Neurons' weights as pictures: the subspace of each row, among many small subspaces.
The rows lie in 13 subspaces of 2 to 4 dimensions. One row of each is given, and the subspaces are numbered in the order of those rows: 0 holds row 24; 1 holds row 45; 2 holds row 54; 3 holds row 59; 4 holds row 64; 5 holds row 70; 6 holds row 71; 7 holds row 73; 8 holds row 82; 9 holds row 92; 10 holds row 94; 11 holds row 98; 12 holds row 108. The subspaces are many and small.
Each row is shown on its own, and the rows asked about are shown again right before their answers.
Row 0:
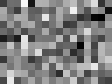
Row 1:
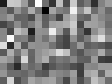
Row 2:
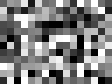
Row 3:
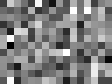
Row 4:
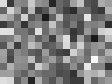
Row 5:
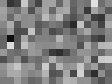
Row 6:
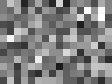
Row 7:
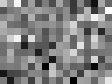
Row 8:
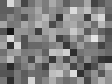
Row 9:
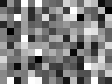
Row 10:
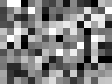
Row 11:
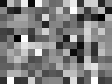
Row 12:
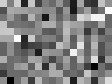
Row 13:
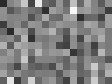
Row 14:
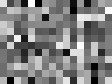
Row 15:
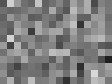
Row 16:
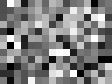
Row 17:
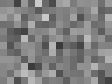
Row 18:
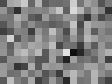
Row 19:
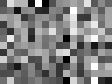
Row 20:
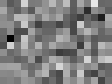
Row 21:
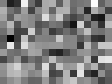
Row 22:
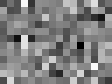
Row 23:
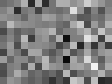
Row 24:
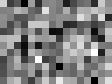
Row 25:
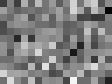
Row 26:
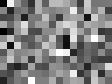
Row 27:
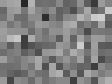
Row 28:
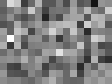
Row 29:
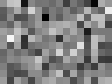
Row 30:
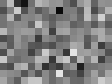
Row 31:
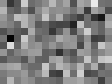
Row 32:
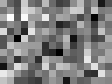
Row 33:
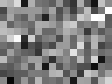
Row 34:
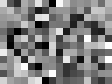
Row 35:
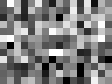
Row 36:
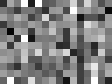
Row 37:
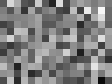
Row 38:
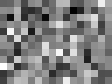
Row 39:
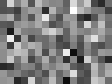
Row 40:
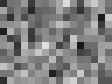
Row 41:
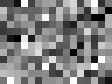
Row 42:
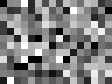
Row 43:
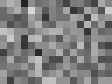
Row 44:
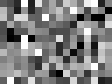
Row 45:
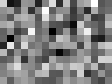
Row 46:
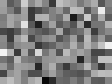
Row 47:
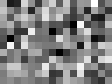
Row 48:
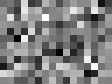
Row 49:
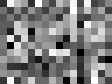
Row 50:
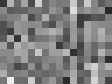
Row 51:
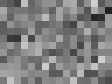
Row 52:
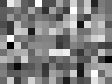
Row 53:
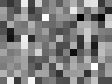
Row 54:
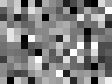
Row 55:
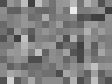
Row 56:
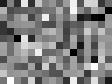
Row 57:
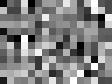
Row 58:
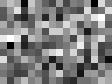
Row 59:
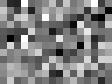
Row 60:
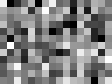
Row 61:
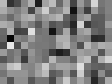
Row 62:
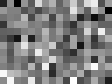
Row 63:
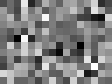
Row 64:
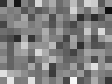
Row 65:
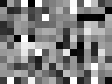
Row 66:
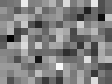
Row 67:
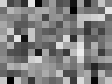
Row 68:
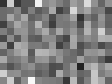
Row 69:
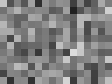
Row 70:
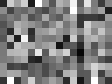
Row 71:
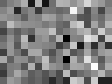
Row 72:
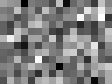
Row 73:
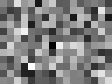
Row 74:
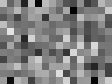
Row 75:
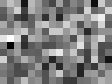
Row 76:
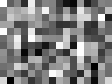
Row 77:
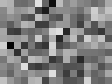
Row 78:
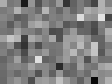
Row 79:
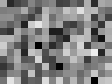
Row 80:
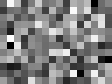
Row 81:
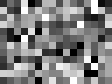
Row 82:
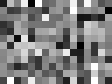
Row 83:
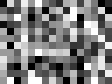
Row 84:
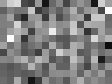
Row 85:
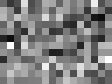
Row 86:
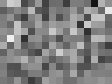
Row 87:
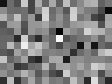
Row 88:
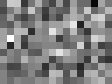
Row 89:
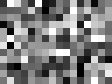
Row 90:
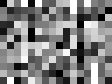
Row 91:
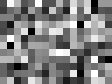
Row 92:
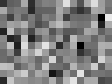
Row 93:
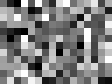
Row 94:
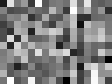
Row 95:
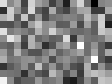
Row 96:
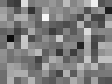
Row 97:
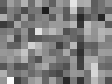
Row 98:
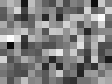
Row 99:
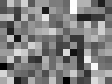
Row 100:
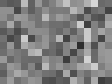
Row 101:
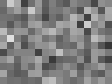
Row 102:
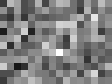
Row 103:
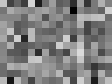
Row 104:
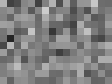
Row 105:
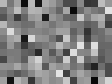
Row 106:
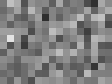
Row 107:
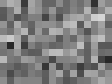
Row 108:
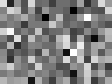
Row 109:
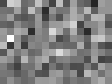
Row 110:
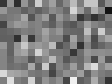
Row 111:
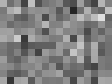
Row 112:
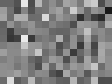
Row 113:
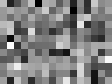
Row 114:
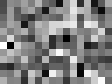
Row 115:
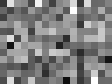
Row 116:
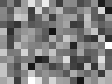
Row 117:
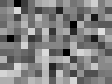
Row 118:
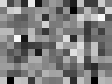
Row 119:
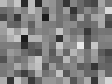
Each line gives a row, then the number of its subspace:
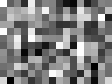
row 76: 9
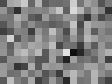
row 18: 4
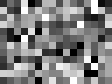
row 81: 9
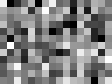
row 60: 0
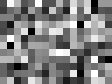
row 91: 12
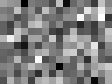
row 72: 0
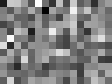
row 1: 1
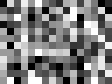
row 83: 6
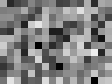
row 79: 0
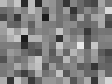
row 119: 7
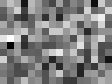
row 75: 11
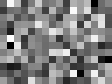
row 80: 12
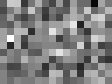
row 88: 3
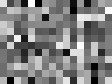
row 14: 8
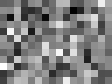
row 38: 9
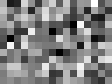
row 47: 3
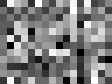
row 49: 5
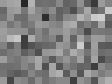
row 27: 8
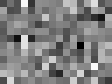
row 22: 12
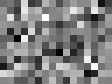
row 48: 9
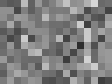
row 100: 6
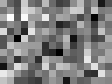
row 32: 9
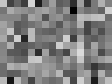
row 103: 5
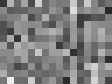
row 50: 10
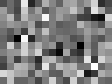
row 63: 9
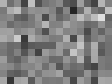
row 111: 11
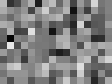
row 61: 3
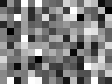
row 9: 6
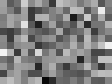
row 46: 7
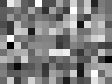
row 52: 8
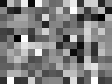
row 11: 11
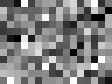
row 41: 10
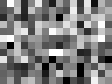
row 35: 11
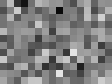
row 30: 4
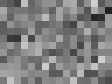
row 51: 10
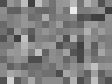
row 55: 5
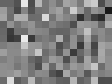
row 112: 3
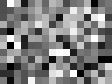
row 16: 12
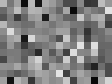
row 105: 2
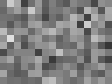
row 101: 7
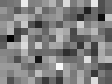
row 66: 0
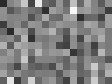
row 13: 1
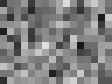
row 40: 9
